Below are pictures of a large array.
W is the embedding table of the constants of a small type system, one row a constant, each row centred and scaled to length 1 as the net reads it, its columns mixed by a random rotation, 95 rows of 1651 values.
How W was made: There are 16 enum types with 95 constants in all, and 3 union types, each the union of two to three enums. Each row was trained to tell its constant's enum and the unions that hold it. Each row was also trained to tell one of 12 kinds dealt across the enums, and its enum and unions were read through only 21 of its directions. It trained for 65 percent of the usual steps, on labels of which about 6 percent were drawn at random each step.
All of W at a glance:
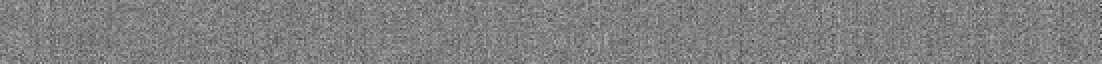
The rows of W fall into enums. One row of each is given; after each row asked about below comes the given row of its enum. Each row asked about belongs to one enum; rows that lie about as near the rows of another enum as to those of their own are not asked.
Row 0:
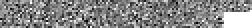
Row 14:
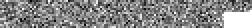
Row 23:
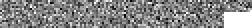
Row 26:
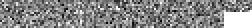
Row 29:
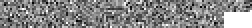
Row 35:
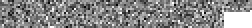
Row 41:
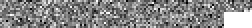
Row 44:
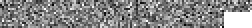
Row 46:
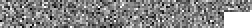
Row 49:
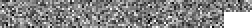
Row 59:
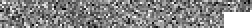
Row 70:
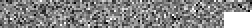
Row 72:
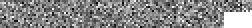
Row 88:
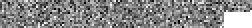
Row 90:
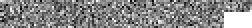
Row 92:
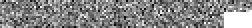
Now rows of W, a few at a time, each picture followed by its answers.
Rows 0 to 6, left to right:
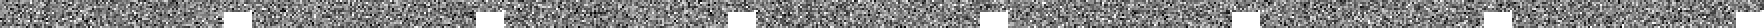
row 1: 46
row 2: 72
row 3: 41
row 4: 46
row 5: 88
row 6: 29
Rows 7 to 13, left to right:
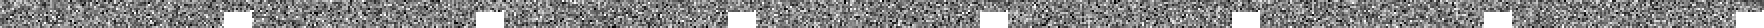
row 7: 88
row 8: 41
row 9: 46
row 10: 26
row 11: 49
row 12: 90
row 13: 35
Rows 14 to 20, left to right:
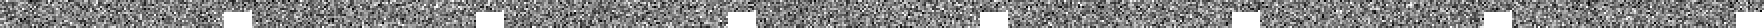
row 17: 70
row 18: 70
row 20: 59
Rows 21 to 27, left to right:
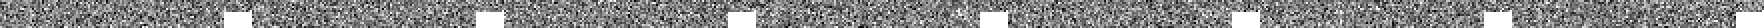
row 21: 29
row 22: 92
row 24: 35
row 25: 35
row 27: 46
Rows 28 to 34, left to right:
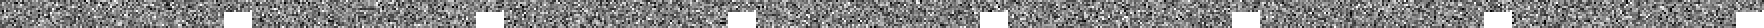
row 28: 59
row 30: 0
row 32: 29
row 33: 72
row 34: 41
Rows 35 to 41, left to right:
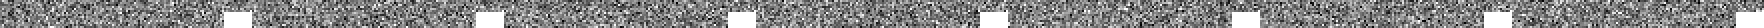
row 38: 46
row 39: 26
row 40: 23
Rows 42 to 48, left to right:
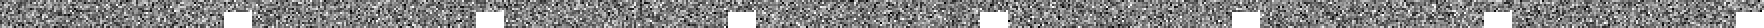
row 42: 92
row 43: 92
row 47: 70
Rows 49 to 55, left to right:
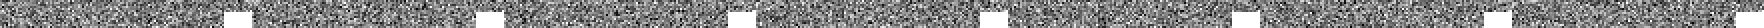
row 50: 90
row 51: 41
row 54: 92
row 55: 0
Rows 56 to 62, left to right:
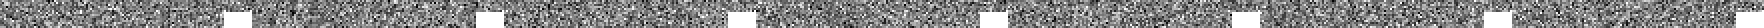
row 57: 59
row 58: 35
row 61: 70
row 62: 72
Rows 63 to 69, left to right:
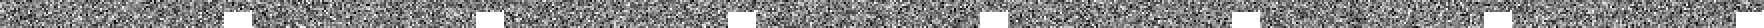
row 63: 72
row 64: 35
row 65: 29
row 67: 90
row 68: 70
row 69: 26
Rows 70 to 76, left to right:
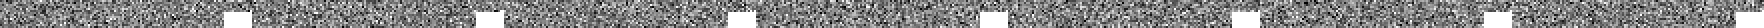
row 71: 92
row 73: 90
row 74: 29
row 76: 14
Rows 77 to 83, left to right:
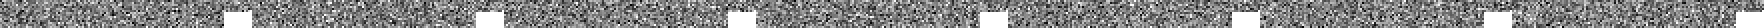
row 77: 41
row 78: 0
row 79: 14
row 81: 70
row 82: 72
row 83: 49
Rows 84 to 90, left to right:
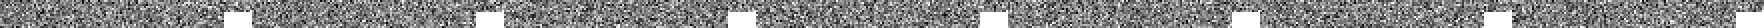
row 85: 14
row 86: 14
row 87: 14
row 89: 92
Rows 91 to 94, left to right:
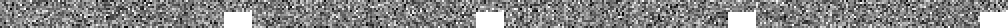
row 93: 46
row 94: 14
